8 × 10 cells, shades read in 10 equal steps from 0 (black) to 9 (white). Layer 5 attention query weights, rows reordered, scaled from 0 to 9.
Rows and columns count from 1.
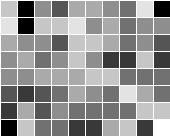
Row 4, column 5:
7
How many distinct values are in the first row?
7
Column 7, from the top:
5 6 6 2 7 4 4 6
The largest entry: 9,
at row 8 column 10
